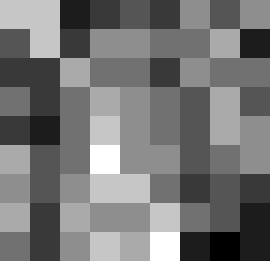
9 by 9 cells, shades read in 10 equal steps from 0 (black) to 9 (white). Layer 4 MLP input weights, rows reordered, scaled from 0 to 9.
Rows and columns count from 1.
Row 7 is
5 3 5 7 7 4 2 3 2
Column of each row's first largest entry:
1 2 3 4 4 4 4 6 6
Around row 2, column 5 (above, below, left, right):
3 4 5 4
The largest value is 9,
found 2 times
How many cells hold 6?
9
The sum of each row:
35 37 33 37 37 44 38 39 35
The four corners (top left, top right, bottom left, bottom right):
7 5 4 1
